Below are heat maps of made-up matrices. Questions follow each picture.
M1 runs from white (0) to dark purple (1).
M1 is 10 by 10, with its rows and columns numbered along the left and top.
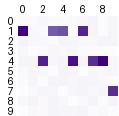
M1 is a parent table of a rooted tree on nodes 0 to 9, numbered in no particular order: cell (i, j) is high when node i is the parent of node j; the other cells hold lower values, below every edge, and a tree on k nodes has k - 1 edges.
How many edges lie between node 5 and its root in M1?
2
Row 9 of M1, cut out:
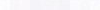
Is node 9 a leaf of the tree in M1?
yes
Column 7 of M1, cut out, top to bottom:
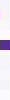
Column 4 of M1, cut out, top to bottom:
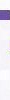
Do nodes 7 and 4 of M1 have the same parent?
no
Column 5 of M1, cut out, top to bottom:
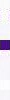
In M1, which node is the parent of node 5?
4
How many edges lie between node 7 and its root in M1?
2
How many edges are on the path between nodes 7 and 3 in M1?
3
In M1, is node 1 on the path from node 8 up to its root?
yes
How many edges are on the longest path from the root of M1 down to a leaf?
3
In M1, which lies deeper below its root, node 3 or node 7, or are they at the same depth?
node 7
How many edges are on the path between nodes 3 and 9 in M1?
4
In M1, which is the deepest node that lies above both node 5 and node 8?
4
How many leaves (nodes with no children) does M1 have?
7
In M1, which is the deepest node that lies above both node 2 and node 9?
4
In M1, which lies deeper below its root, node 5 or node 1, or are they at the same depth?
node 5
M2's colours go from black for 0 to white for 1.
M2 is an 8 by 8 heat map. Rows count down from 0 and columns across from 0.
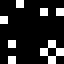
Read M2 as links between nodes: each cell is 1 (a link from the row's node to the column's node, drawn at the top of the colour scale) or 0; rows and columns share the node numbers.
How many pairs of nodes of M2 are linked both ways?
5
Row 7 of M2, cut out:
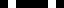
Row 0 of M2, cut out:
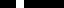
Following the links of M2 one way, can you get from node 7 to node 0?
no
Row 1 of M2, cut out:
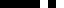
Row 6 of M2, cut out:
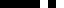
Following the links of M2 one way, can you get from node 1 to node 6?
yes
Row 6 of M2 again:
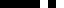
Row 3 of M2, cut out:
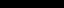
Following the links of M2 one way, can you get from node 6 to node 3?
no
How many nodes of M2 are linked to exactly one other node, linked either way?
2
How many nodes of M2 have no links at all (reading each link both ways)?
2
